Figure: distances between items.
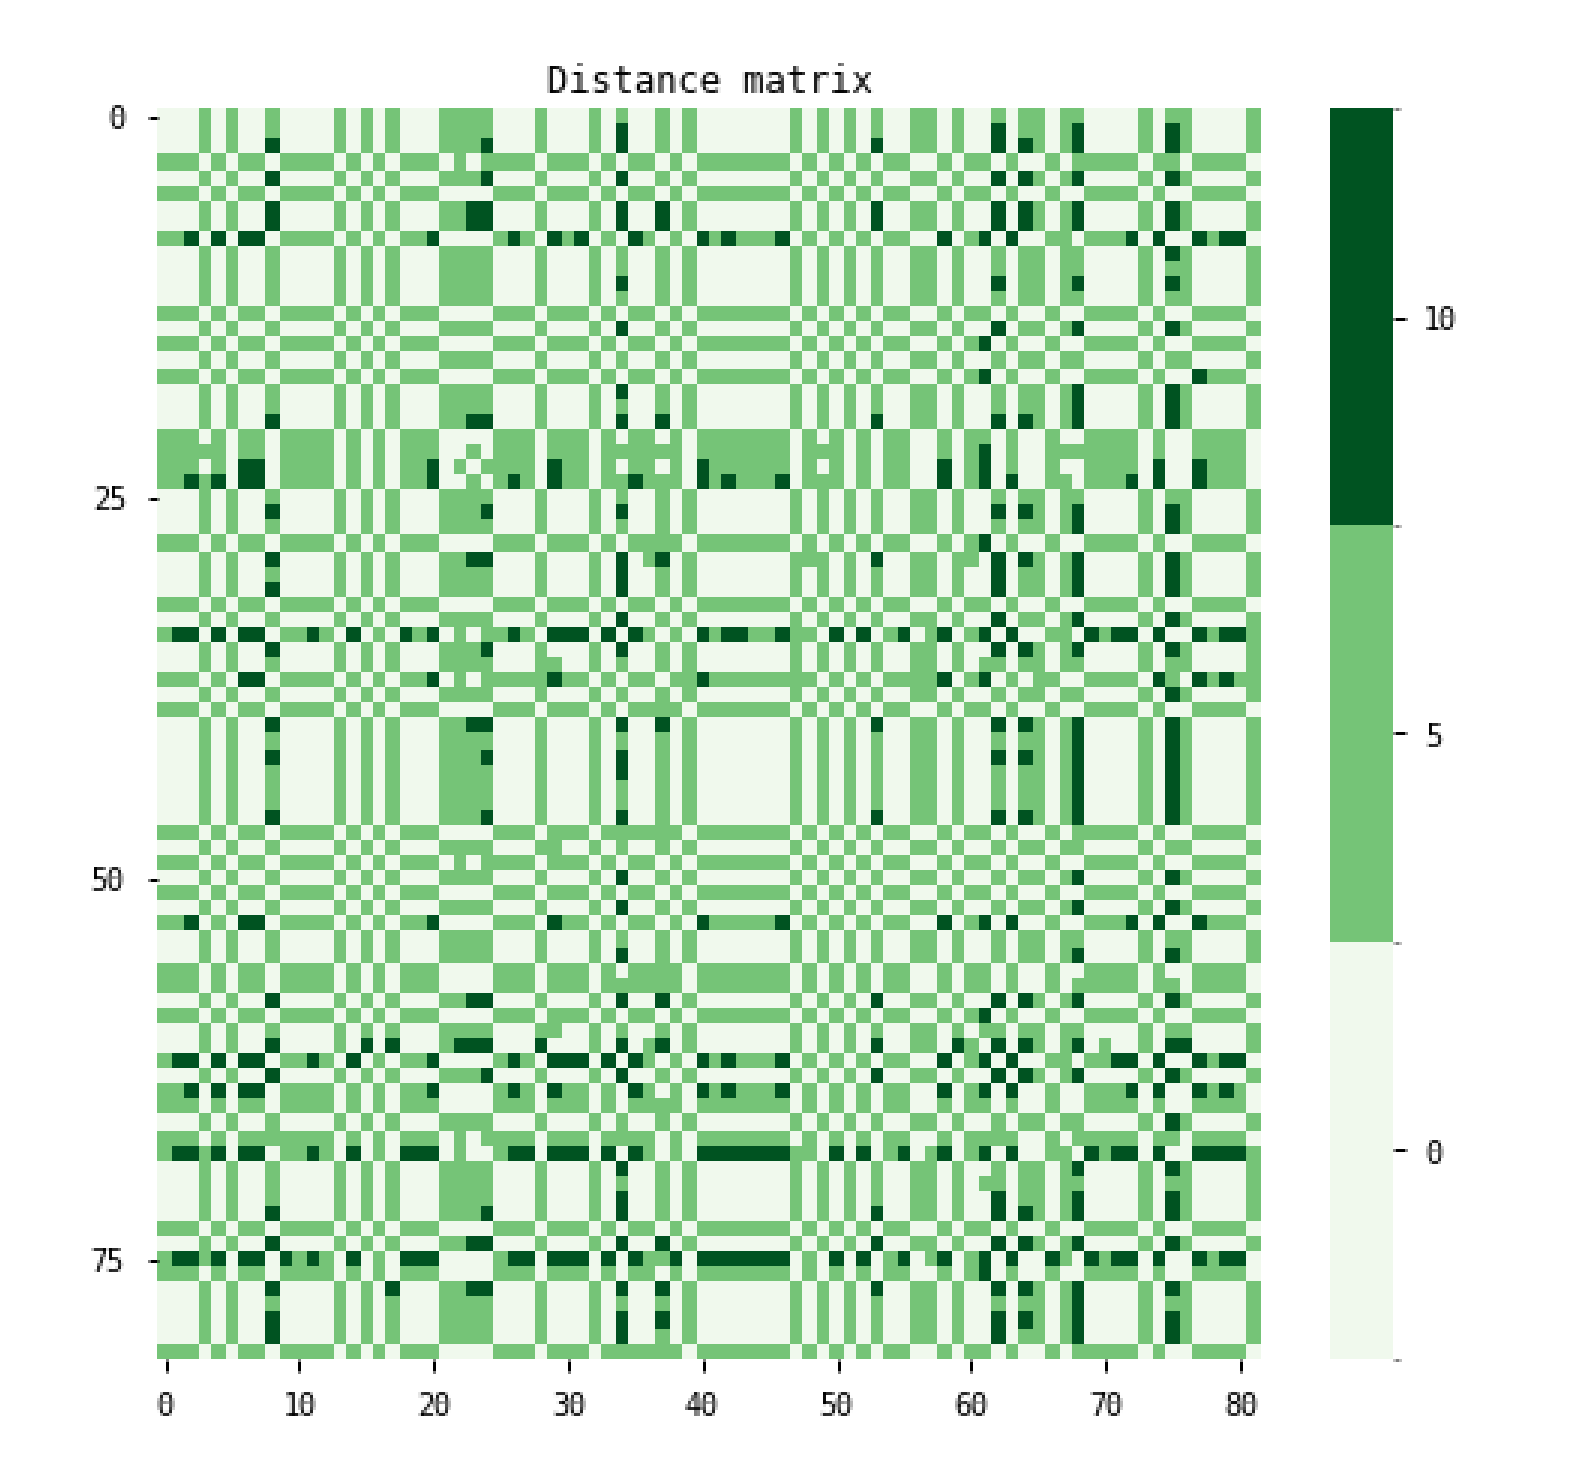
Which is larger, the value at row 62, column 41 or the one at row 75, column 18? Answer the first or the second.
the second
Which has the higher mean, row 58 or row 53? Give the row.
53
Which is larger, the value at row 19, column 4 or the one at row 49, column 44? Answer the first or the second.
the second
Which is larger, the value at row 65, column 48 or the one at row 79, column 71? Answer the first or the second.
the first
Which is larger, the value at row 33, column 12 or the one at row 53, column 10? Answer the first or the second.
the second
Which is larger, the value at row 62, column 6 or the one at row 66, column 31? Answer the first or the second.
the first
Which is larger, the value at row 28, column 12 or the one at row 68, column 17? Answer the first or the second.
the first
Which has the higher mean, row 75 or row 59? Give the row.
75
